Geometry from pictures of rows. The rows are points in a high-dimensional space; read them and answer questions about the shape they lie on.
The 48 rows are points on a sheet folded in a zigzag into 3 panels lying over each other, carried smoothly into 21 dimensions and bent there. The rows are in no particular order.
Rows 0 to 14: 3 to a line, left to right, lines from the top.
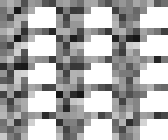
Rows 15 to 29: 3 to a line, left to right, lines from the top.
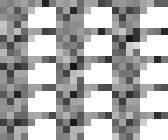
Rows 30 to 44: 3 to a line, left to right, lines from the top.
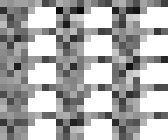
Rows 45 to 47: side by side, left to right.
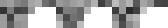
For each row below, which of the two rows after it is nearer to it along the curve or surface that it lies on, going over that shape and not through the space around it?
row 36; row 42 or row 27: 27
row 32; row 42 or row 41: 42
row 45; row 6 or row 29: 6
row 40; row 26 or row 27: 26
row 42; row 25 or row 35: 25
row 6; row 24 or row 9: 24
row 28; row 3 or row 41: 3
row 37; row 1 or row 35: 1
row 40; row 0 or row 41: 41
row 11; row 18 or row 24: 24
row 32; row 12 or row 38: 38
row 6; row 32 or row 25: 32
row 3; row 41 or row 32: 32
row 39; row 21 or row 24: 21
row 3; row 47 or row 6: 6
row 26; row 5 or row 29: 5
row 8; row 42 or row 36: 42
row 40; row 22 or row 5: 5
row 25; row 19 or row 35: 19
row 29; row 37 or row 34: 34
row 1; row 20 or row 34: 20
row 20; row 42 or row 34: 42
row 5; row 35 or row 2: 2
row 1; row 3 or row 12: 3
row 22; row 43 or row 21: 43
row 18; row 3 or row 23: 23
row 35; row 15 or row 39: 15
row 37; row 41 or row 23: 23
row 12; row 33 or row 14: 14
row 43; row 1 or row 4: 4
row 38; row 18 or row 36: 36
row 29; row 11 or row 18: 18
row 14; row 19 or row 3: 19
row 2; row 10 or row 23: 23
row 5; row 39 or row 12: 39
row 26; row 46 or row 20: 20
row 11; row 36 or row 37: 36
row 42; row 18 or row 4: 4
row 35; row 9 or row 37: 9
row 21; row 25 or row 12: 25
